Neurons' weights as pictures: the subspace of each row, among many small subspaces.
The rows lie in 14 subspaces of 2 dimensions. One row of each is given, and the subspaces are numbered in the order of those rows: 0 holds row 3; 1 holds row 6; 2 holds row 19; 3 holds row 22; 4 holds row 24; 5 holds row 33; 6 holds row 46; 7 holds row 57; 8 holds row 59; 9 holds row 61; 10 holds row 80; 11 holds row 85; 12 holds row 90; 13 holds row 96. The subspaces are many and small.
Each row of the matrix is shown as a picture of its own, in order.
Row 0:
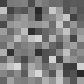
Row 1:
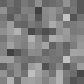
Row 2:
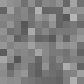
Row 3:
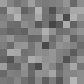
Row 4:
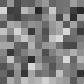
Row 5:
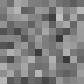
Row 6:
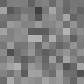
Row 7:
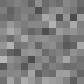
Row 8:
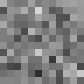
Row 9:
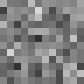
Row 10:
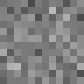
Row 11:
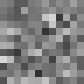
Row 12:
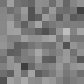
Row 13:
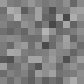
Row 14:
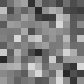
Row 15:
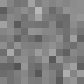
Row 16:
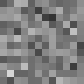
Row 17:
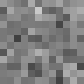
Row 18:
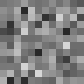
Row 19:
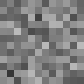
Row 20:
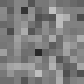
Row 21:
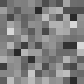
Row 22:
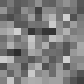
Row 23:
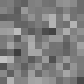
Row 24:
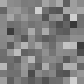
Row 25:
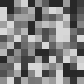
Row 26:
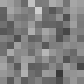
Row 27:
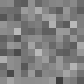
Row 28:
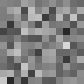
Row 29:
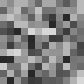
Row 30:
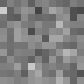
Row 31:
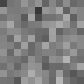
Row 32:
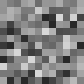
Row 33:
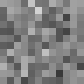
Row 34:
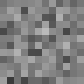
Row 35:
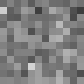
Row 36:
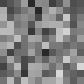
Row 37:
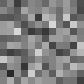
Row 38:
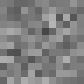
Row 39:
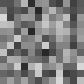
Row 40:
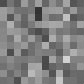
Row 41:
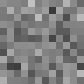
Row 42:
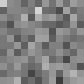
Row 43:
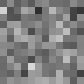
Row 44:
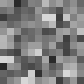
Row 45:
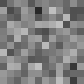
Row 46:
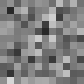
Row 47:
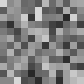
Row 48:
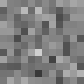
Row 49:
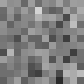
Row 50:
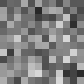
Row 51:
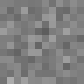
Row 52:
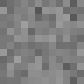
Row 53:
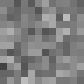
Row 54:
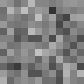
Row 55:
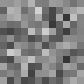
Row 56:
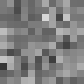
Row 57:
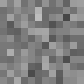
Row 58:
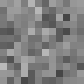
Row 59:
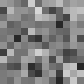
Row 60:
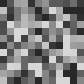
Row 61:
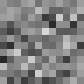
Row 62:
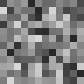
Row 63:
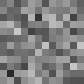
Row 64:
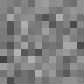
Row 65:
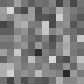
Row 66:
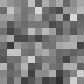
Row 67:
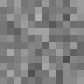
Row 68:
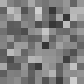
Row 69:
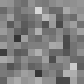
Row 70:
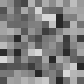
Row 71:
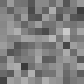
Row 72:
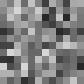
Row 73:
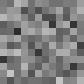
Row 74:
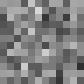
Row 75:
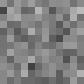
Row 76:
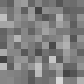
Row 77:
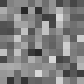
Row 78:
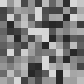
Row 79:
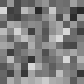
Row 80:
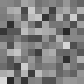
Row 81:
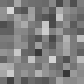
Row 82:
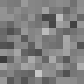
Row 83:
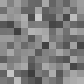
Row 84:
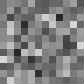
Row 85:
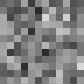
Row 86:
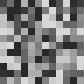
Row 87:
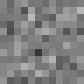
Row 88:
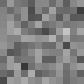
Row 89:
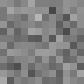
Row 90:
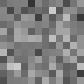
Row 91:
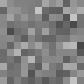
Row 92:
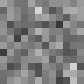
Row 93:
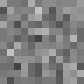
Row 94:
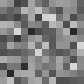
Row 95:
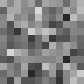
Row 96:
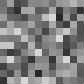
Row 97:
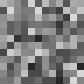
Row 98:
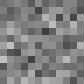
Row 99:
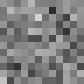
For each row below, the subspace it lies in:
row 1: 3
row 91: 4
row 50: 3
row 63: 2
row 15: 6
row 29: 3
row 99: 10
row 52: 4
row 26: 5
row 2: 4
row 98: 9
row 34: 1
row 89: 10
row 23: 3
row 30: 13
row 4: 13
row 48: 1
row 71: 12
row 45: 0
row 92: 0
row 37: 7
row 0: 1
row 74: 11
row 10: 12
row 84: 4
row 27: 7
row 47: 2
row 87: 12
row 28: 10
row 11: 8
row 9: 6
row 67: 7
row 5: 13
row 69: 0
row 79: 13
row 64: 4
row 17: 8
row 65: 6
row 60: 0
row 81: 6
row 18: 10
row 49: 3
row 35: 13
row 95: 3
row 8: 1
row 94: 2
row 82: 9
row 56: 11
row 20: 10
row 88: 12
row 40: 7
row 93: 6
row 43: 13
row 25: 5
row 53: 5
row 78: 7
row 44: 5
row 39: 11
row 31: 2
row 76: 11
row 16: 2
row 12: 12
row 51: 1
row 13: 0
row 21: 4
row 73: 7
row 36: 5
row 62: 6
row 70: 8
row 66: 9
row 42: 2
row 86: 11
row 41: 12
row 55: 8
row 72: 11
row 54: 10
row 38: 8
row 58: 5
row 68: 0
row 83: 2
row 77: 1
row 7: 9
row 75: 13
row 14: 8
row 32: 9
